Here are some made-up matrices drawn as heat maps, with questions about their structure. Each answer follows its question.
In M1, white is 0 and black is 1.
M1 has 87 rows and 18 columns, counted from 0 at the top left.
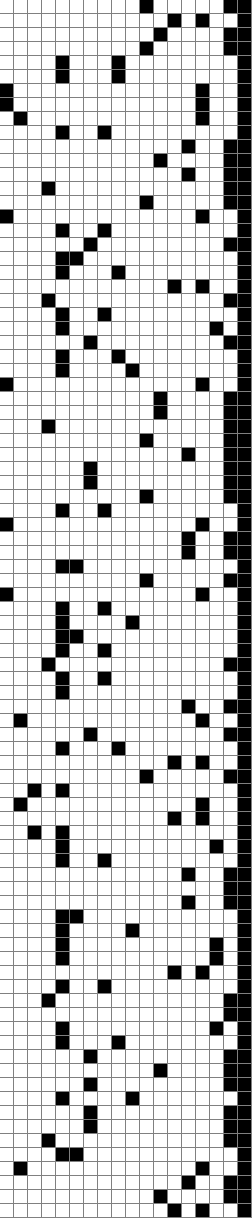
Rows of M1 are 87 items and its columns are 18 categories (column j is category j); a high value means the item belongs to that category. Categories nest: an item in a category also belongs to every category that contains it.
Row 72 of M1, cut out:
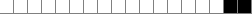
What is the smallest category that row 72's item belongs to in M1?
16
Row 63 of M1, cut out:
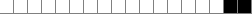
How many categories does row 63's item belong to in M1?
2
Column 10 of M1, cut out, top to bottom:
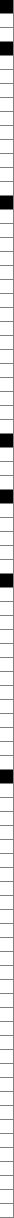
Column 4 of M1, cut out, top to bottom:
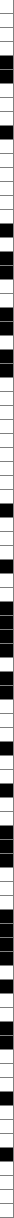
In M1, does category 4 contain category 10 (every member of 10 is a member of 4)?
no
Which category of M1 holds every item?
17
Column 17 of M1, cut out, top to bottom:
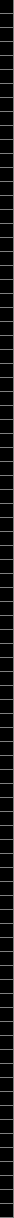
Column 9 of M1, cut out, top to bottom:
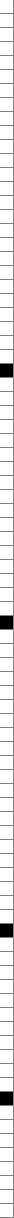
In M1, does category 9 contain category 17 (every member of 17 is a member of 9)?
no
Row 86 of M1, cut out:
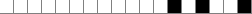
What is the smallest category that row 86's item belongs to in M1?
12
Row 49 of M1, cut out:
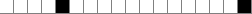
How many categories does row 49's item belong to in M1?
2
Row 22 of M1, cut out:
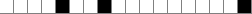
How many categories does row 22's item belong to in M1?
3
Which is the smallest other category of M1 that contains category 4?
17
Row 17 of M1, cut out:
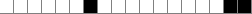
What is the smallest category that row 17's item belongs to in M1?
6
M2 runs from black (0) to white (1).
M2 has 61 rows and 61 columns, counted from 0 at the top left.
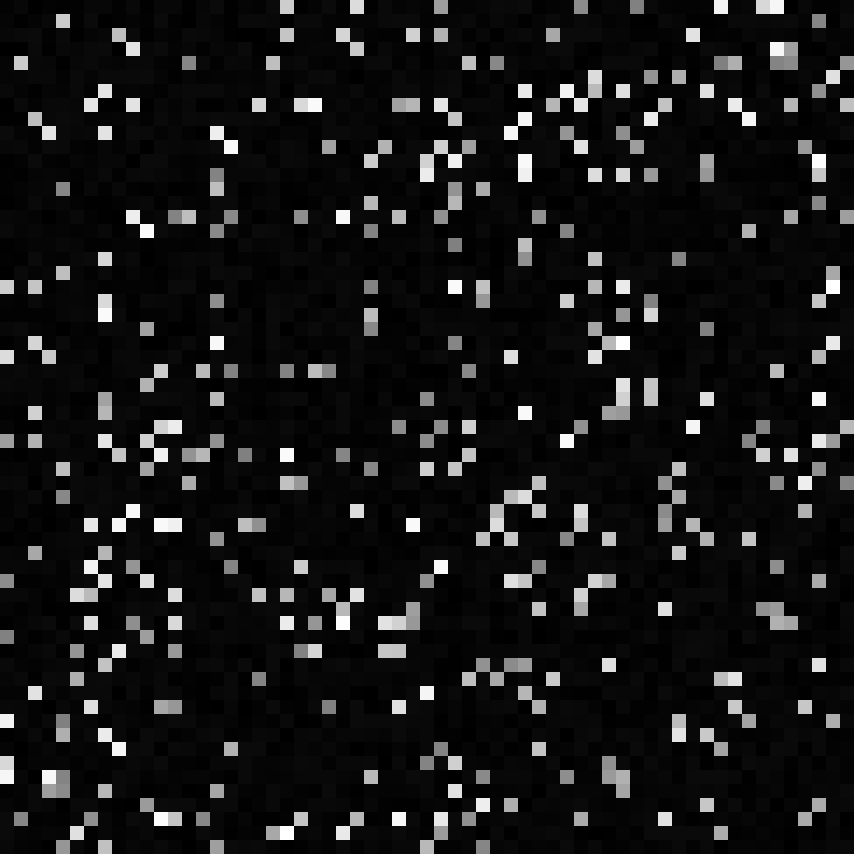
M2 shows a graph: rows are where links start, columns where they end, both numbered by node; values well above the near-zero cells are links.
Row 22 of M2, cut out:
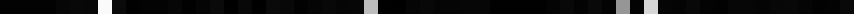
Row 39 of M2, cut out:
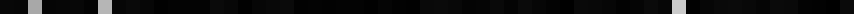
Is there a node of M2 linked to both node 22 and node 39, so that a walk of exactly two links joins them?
yes
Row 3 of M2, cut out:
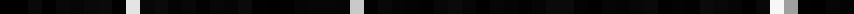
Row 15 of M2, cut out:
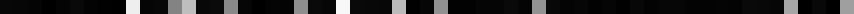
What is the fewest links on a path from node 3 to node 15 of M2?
2
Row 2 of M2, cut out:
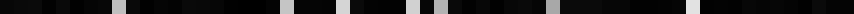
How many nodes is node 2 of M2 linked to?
7
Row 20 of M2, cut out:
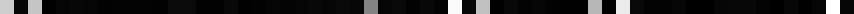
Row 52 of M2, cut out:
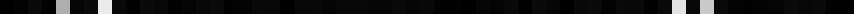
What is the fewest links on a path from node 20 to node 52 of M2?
4
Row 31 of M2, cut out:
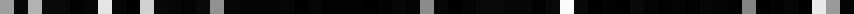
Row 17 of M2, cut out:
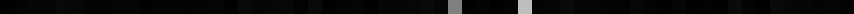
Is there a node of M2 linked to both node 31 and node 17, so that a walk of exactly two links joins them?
no
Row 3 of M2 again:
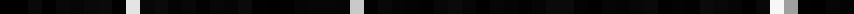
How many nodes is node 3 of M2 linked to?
4
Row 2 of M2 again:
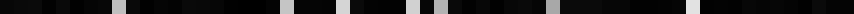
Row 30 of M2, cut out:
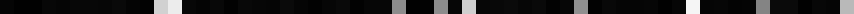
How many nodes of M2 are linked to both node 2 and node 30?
2
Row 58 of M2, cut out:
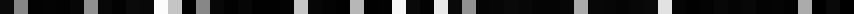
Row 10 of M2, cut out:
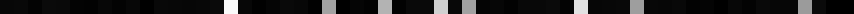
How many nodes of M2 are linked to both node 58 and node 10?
4
